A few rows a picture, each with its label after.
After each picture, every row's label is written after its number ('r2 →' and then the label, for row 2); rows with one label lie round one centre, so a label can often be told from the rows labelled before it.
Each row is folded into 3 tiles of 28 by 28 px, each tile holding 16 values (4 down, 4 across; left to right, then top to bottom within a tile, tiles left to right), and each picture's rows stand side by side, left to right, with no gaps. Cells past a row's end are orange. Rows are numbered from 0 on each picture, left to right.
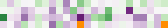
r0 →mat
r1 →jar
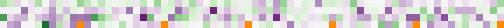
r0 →mat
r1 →jar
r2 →jar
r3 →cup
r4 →mat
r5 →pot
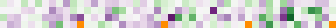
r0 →mat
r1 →cup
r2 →jar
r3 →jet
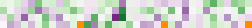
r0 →pot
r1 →jet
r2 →pot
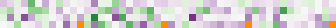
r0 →cup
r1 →jet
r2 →cup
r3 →cup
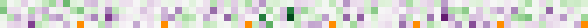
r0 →pot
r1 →cup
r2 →jar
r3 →jet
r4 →cup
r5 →cup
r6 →jar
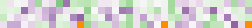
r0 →mat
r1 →pot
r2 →pot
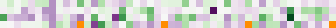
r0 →mat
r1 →jet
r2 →jar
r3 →jet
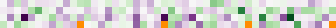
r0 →cup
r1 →mat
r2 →pot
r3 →jet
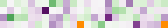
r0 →jar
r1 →cup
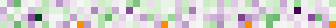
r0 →jet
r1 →jar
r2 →mat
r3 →jar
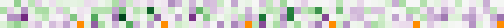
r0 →cup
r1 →jet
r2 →cup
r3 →jet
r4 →pot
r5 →mat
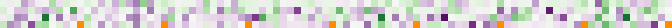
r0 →pot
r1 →mat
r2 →mat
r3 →jar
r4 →pot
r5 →cup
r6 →jar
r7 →jet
